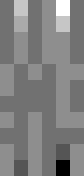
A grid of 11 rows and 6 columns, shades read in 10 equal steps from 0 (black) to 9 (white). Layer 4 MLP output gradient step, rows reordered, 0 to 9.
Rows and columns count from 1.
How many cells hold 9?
1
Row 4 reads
4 5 4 5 5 4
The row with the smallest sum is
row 11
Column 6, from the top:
4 4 4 4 5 4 4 5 4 5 5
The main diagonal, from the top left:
4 6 4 5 5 4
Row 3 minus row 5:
-1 1 -1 1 0 -1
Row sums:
33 30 27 27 28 26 25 28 25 26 22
